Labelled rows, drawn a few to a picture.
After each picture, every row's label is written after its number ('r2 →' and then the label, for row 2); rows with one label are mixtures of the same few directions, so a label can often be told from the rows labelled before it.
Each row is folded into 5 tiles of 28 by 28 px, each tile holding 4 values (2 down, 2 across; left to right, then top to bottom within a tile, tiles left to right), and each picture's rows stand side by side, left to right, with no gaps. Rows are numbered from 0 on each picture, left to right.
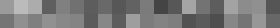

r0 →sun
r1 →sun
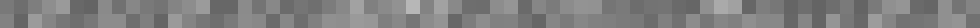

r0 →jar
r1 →jar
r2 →sun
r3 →jar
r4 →sun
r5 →sun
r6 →jar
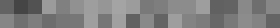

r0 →sun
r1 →jar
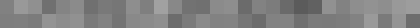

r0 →sun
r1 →jar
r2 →sun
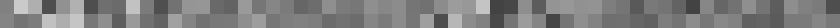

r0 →sun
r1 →jar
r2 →sun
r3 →jar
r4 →sun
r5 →sun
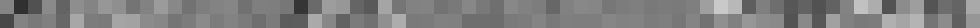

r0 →jar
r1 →jar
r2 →jar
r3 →sun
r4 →sun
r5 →sun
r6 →sun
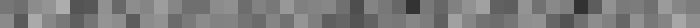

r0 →jar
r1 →jar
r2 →sun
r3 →jar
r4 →jar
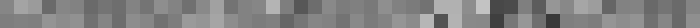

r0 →sun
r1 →sun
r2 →jar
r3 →jar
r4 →sun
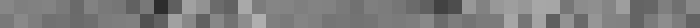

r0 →sun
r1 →jar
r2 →sun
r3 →sun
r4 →jar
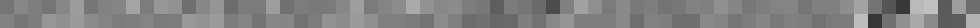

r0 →sun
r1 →sun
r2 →sun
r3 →sun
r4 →jar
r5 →jar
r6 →jar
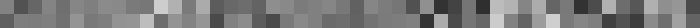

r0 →jar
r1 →jar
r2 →sun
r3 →jar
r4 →sun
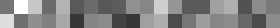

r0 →jar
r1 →jar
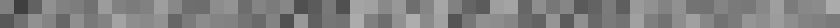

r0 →jar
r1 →jar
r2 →jar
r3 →jar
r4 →jar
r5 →sun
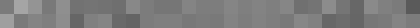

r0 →jar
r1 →sun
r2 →sun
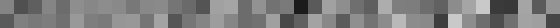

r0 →jar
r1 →jar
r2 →jar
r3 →jar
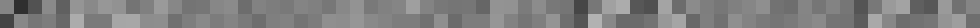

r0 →jar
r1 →jar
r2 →sun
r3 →jar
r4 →jar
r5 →jar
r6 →jar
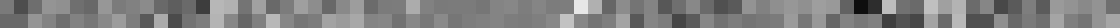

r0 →jar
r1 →jar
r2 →sun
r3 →jar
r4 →jar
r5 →sun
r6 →sun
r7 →jar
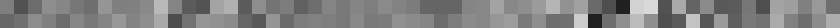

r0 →jar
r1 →jar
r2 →jar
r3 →sun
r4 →jar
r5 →jar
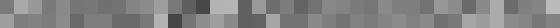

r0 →jar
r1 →jar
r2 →jar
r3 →sun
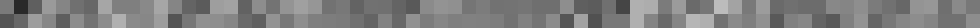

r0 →jar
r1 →jar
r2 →sun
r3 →sun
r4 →jar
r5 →jar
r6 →jar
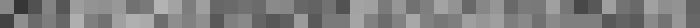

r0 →jar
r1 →jar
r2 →jar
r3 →sun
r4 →sun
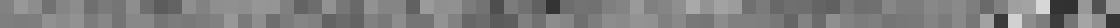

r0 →sun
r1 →sun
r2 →sun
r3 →sun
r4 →sun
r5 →sun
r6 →sun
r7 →jar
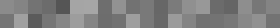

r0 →jar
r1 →jar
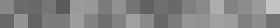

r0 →jar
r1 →sun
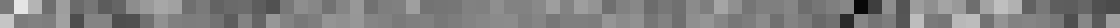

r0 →jar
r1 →sun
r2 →sun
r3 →sun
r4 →sun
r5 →jar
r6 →jar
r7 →sun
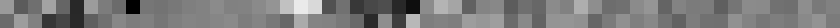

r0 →sun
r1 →sun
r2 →sun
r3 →sun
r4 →jar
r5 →jar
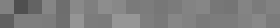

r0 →jar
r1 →jar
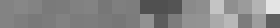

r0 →jar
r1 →sun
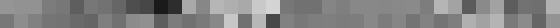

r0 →sun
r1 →sun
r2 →sun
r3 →sun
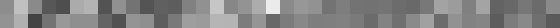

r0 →jar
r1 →sun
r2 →sun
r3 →jar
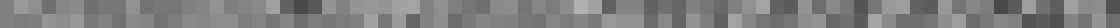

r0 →sun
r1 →sun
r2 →sun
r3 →jar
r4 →sun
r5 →jar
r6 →jar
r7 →sun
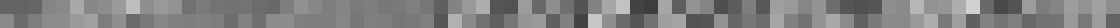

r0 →sun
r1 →sun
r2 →jar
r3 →jar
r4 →jar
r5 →jar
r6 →sun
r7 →sun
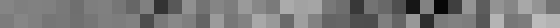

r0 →sun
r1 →jar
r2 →sun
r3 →jar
